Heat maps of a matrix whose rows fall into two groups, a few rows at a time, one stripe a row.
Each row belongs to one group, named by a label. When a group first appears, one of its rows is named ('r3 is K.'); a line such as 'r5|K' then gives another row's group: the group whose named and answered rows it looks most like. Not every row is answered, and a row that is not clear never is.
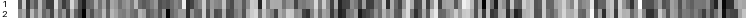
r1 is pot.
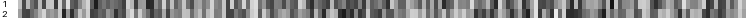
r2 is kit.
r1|kit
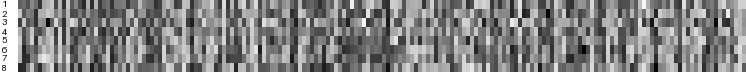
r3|pot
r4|kit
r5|kit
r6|kit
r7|kit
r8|kit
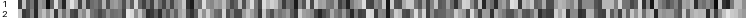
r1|pot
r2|kit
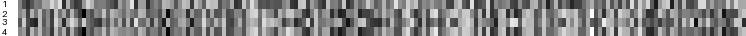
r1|kit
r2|pot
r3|pot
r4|pot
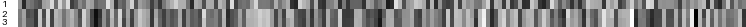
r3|pot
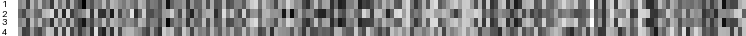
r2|kit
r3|pot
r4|kit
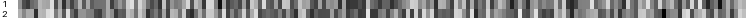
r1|kit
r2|kit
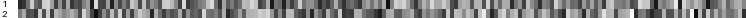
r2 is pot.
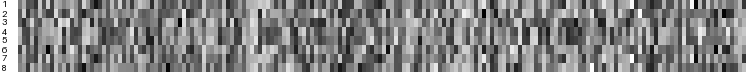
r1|pot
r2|pot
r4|kit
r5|kit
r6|pot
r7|pot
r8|pot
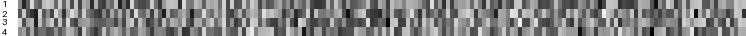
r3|kit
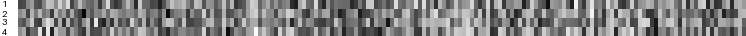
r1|kit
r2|pot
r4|pot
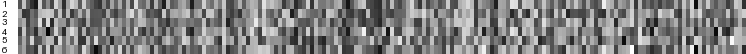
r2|kit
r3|pot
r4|pot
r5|kit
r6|pot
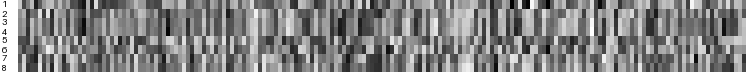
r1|kit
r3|pot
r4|pot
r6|kit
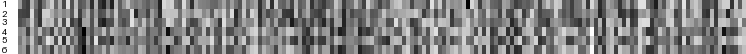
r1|kit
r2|kit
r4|pot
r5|kit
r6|pot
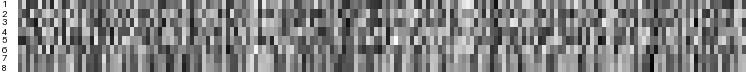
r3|pot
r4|kit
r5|kit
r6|pot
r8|pot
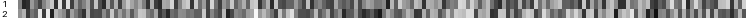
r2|pot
